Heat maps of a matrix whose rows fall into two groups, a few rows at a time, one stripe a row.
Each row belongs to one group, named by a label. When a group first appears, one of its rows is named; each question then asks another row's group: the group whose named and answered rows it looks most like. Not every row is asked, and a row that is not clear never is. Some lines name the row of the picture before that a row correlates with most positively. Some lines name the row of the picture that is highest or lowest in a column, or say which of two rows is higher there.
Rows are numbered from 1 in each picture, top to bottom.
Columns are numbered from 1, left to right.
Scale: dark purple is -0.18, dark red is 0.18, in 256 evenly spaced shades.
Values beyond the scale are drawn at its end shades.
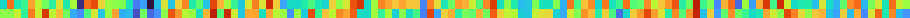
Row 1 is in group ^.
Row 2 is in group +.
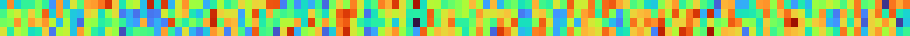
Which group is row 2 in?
+
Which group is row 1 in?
^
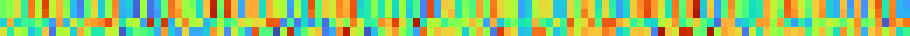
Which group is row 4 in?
+
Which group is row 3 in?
^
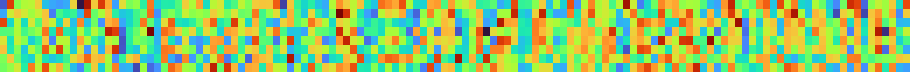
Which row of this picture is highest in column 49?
2
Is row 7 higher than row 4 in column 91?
No
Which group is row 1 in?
^
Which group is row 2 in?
+
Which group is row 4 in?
+
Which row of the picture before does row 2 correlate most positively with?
4
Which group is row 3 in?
+
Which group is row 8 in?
+
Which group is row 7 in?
^
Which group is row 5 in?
+
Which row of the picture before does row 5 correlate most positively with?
4
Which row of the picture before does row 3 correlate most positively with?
4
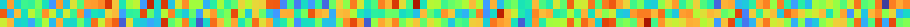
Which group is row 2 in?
+
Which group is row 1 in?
^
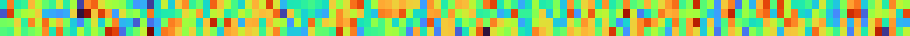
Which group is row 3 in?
+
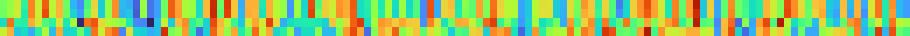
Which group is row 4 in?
^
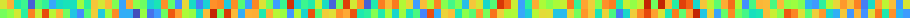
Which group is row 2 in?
+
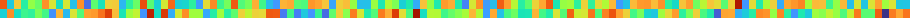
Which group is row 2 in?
^
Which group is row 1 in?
+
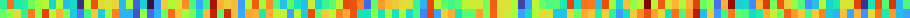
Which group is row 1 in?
^
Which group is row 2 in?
+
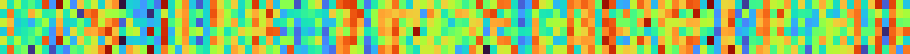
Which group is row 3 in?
^
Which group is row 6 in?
^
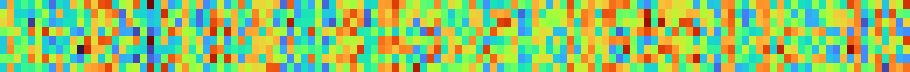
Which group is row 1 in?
^
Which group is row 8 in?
^
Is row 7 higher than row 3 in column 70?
Yes
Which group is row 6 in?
^
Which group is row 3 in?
^
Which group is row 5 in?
^
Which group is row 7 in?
+
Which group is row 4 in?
+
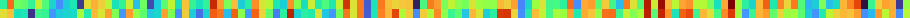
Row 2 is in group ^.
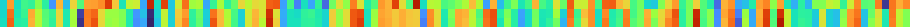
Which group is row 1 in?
^
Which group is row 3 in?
^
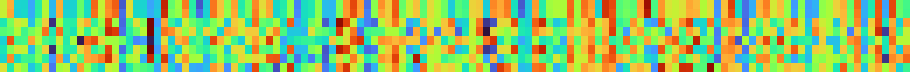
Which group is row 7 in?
^
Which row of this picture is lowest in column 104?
4
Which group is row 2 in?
^
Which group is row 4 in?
+
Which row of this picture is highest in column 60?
7
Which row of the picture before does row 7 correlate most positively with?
1
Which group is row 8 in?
+
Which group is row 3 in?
+
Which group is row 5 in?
^
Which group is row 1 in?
^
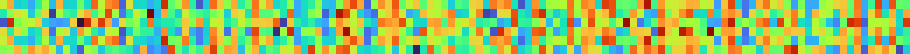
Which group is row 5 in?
^
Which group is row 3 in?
^
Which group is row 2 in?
+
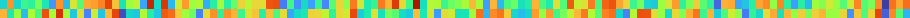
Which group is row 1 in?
^
